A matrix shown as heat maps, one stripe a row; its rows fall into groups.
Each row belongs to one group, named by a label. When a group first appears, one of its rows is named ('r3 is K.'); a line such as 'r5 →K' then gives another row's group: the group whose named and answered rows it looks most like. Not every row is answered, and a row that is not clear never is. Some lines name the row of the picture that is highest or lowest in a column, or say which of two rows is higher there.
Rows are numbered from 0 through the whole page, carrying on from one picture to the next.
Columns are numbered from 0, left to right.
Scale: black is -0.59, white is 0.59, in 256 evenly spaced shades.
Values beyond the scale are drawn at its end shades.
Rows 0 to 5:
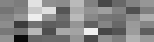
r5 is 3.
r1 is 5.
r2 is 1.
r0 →1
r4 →1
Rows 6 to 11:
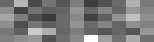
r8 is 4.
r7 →3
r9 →3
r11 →1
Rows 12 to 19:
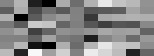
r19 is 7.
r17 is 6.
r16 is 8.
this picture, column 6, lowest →17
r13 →4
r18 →8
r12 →8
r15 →5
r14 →3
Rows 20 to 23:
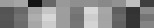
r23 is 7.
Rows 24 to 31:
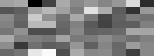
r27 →5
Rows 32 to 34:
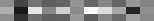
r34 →3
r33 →7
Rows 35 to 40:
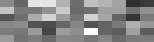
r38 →4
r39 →1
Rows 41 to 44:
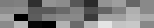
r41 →6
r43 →3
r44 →8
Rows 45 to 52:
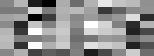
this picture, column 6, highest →48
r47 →8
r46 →1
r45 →8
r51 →7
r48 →7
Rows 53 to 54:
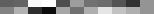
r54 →8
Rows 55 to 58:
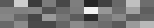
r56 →1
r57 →6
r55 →4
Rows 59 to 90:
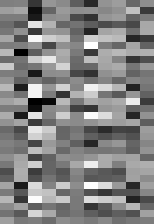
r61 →6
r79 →6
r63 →6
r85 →7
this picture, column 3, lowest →73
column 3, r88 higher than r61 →No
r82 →1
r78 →5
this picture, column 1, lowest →66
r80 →5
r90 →3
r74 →6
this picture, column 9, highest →73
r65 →1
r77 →5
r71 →7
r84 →4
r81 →8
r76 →8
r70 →3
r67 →7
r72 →1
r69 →6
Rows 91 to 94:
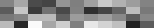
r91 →8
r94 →7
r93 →5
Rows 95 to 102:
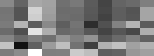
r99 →5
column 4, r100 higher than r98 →Yes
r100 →1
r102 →1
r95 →5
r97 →5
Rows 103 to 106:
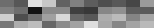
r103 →5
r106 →1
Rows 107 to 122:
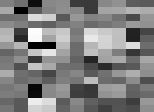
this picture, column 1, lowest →108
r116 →5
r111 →7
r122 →5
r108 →3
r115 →6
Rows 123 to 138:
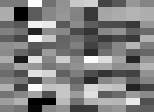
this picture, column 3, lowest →137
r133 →5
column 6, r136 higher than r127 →Yes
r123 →1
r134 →6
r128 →5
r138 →6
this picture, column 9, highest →137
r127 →6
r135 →7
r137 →8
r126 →5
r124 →3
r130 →6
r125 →3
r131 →7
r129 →4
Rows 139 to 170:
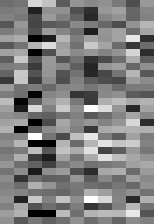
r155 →4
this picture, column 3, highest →145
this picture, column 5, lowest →152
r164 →3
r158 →1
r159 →8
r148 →6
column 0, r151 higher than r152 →Yes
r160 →1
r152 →6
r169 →8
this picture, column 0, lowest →150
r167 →7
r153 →3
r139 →5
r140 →6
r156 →8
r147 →4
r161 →8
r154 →7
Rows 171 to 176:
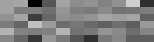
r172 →3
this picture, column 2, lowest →171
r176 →6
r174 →5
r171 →8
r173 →8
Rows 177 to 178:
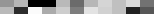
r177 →8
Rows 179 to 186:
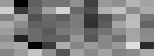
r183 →4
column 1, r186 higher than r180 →Yes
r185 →8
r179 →3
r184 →3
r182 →4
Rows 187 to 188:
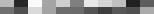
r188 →5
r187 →7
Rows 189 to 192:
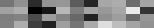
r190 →8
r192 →8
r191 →6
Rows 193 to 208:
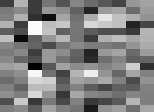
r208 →6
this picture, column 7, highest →195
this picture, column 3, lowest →195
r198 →3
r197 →5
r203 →1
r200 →6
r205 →5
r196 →7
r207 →4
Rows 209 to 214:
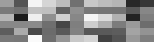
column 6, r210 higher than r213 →Yes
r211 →7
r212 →1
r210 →5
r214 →1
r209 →7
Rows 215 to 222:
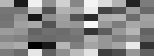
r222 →1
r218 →1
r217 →6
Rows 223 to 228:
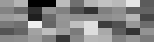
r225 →8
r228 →1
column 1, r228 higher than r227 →Yes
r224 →6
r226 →1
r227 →7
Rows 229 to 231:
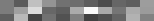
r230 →1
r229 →5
